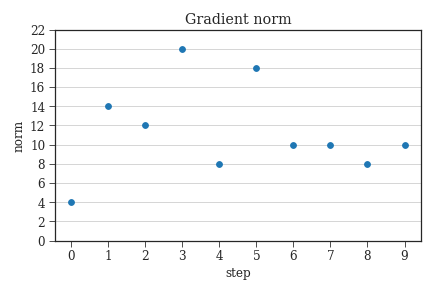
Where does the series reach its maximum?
3
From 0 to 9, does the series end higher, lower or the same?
higher
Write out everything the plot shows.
Title: Gradient norm
x-axis: step, ticks 0 1 2 3 4 5 6 7 8 9
y-axis: norm, ticks 0 2 4 6 8 10 12 14 16 18 20 22
Values:
4 14 12 20 8 18 10 10 8 10
